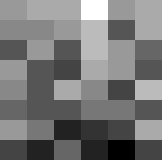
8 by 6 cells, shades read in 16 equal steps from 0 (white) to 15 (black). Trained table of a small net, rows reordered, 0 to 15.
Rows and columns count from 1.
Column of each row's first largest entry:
1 5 1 3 5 2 3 5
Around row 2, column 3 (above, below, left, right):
5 10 7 4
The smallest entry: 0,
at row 1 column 4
